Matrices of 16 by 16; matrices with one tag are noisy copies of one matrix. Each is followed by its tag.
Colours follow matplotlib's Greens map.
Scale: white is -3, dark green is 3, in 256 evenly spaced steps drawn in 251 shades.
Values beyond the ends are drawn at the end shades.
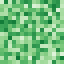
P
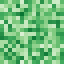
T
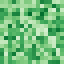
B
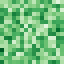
B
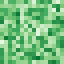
B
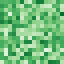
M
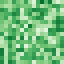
B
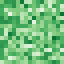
M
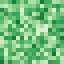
B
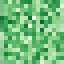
P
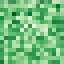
B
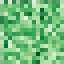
P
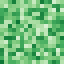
B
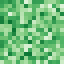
M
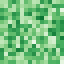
B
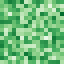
M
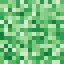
T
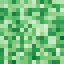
B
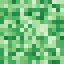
B
